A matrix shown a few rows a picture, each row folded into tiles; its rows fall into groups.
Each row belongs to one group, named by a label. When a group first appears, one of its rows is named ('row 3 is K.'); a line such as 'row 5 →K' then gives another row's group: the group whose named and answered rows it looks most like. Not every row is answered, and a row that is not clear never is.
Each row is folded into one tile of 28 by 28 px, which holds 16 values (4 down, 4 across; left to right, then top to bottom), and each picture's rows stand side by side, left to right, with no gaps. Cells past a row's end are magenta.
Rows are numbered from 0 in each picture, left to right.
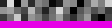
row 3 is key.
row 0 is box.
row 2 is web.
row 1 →web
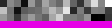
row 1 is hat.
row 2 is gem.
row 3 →key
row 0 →web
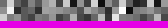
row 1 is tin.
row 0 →gem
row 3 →box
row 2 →box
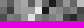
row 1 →gem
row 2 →key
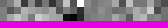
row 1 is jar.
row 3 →tin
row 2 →key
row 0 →jar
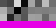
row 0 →web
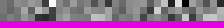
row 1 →key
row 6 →box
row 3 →jar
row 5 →tin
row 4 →tin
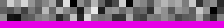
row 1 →tin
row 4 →box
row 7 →web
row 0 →key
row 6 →key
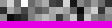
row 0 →key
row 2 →box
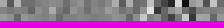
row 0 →hat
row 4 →hat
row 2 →tin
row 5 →gem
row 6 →box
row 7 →hat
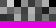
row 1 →web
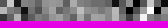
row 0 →box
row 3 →jar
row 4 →web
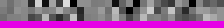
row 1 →box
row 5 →gem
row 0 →tin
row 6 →web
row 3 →tin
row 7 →jar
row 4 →web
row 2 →box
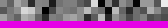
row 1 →web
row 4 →web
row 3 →box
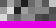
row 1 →key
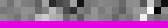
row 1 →jar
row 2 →web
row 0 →hat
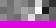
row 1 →gem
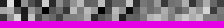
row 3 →web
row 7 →gem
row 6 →jar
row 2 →tin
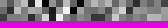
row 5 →jar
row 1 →box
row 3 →key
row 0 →tin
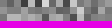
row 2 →hat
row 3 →tin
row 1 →hat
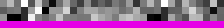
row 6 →hat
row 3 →jar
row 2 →gem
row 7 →web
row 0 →key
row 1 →gem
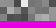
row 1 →jar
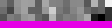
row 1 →hat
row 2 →tin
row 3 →key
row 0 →tin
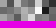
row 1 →gem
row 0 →hat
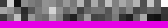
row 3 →key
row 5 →key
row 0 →box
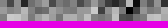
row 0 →jar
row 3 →gem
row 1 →jar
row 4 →web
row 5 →jar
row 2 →jar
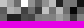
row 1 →tin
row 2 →web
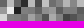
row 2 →key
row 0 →gem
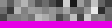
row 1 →jar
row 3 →gem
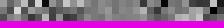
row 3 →hat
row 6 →jar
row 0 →tin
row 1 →box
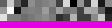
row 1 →tin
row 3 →box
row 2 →box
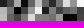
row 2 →key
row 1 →gem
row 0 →web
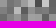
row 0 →tin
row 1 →hat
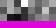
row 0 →key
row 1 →tin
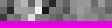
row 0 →tin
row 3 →hat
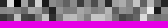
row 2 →jar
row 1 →box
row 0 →box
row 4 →key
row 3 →jar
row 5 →gem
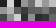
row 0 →box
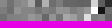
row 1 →hat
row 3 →gem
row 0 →tin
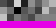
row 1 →tin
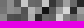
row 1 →web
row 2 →gem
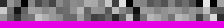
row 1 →jar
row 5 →jar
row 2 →hat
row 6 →jar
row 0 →web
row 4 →box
